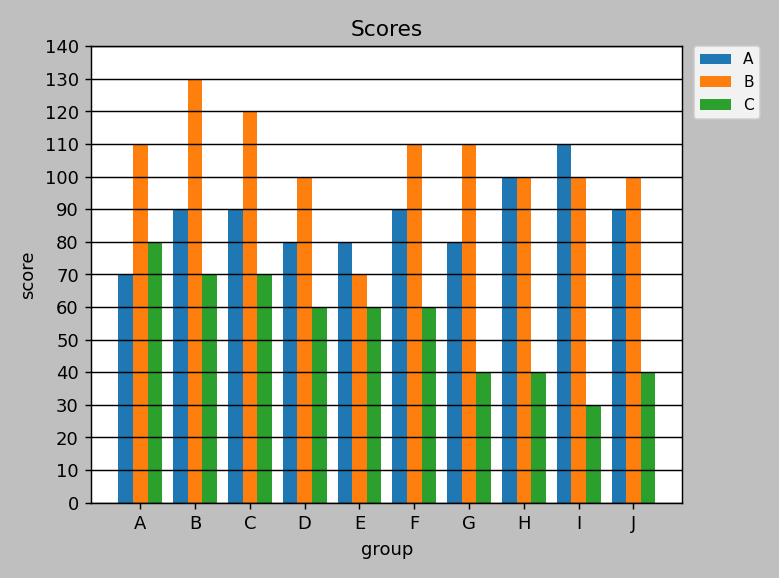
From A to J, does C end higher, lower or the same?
lower
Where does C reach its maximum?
A
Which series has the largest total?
B
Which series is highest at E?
A
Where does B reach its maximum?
B
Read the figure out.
Title: Scores
x-axis: group, ticks A B C D E F G H I J
y-axis: score, ticks 0 10 20 30 40 50 60 70 80 90 100 110 120 130 140
Legend: A, B, C
Values:
A: 70 90 90 80 80 90 80 100 110 90
B: 110 130 120 100 70 110 110 100 100 100
C: 80 70 70 60 60 60 40 40 30 40
